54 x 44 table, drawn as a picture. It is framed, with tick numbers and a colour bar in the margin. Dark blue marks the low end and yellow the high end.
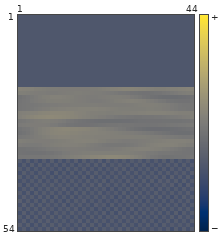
The table splits into 3 rows of 1 panel. Panel 1,1: low, flat. Panel 2,1: middling, streaked across, faint in contrast. Panel 3,1: low, checkered, faint in contrast.
